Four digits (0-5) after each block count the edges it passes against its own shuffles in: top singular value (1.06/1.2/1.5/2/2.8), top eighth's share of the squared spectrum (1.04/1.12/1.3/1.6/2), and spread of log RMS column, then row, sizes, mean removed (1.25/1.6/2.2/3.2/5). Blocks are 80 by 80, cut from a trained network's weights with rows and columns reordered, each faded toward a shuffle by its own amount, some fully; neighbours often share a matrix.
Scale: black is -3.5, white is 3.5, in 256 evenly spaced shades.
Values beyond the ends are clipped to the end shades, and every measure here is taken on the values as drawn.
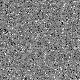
0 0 0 0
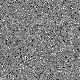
0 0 0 0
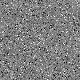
0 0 0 0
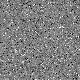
0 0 0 0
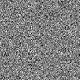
3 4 2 1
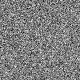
0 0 0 0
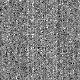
3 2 0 2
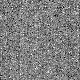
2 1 0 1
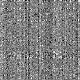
4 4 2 3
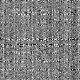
4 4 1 4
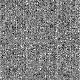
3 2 0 2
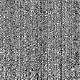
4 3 1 3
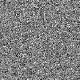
2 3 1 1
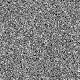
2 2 0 0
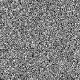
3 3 1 0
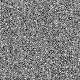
1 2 1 0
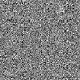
3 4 2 2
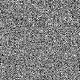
2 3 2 1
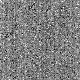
2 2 0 1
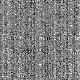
4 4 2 3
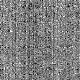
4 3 1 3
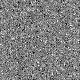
1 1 0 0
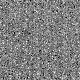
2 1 0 0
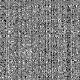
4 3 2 3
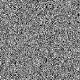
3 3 2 2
